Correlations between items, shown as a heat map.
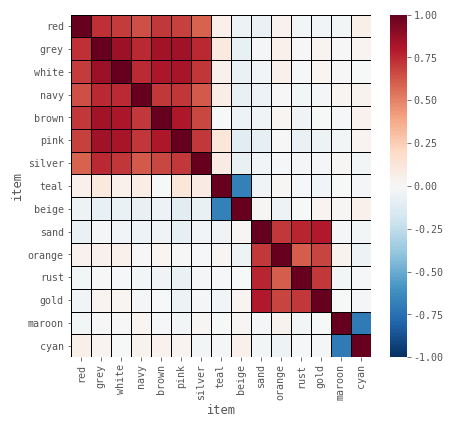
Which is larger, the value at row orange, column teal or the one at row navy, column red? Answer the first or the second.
the second
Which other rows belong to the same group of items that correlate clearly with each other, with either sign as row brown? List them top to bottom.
red, grey, white, navy, pink, silver
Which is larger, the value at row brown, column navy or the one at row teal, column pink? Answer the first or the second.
the first
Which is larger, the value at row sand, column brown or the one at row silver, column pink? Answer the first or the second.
the second
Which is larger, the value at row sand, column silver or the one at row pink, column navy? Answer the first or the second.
the second
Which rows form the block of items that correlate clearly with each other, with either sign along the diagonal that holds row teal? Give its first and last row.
teal to beige
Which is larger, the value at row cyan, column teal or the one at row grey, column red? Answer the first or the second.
the second
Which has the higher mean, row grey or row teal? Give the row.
grey
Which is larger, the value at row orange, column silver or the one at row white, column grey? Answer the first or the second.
the second
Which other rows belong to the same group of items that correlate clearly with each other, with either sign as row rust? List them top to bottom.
sand, orange, gold
